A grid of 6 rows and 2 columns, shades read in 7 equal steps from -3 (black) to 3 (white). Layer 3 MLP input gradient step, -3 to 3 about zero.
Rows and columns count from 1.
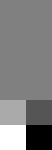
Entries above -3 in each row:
2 2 2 2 2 1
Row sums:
0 0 0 0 0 0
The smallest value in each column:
0 -3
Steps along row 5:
down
